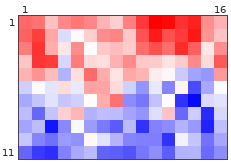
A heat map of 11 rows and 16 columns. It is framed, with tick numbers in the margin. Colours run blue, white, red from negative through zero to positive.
The middle right is the roughest part. No regular stripes run through it. On average the colour sits 50% of the way up the scale. Values rise toward the top.
